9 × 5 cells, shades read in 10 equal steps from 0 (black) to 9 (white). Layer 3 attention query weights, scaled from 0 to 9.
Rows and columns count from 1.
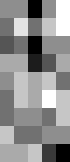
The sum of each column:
44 52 33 47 52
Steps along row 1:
same down up up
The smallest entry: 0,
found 3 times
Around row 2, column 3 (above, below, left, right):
0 0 8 7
